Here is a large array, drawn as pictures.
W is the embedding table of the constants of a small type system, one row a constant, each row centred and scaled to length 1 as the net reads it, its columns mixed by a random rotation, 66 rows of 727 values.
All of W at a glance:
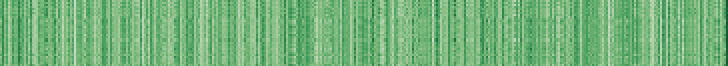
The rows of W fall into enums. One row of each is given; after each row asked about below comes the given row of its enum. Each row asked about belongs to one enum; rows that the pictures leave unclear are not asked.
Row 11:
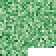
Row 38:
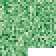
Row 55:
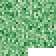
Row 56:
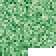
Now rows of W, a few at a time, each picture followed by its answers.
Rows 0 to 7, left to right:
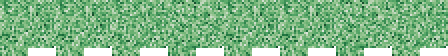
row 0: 38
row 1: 38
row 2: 11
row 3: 56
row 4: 38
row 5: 38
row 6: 56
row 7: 11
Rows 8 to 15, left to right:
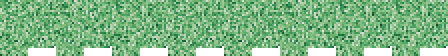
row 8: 11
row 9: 55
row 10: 38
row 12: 11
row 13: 55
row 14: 38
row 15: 38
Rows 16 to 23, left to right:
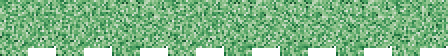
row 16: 11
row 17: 11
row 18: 56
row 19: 11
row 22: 56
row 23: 38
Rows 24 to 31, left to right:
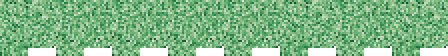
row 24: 56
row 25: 11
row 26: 11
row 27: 11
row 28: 11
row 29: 56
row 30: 11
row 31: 56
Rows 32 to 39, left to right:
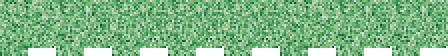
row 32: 56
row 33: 38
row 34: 11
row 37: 56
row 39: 38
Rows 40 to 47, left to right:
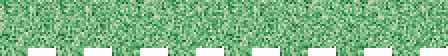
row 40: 38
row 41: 38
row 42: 56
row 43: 11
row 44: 38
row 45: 56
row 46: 56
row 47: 11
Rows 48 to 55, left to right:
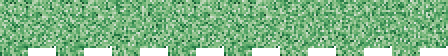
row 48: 56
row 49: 56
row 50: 38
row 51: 56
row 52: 56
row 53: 11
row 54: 11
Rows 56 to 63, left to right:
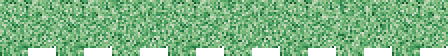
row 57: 56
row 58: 11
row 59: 56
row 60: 11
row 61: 56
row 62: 38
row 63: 56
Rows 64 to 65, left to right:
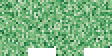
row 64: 55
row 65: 11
